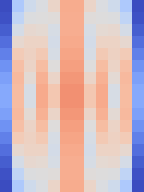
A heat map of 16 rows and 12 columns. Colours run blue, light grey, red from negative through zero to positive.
No lone cell stands out from its neighbours. The ninth with the highest average is the centre. It mirrors both left to right and top to bottom. There is no overall slope. The grain runs up and down.
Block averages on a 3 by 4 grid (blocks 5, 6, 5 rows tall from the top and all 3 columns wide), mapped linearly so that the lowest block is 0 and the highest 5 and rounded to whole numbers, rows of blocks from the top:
0 4 4 0
2 5 5 2
0 4 4 0
